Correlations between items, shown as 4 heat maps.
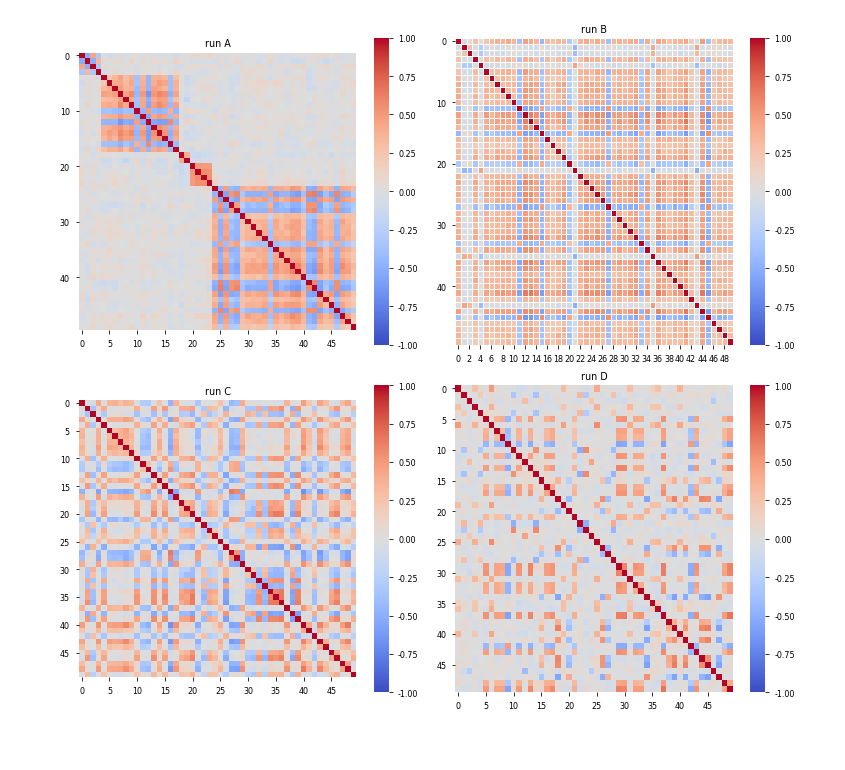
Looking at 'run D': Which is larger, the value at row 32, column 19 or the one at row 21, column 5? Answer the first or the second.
the second
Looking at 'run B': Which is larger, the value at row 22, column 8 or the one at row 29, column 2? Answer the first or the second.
the first
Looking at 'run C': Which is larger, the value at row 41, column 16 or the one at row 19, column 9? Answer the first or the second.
the second
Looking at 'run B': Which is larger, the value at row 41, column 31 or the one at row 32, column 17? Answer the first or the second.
the first
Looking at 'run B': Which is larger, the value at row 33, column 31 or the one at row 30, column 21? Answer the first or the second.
the second
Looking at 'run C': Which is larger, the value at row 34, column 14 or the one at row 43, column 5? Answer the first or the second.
the second
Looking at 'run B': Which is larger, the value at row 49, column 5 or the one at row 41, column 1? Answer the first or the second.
the first
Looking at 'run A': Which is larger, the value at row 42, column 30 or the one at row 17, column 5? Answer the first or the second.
the second
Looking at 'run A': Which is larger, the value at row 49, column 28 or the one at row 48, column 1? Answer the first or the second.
the second
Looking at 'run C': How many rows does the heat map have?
50
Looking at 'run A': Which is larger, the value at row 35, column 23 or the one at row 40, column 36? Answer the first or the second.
the second
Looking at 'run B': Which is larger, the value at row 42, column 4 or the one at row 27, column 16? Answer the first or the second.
the first
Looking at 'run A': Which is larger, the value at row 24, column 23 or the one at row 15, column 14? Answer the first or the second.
the second
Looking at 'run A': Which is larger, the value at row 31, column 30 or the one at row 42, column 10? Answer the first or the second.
the first
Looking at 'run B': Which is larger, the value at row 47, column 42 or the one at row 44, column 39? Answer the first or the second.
the second
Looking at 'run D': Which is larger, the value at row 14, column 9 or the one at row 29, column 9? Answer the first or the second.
the first
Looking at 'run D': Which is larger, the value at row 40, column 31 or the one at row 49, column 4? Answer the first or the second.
the first
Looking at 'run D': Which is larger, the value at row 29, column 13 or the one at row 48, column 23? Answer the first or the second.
the first
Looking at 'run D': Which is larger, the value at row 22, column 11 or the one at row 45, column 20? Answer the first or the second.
the first
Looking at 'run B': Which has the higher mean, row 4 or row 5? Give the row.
5
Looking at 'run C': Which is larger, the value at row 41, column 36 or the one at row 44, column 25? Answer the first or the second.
the second
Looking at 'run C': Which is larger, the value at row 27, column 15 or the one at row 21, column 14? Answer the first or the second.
the first
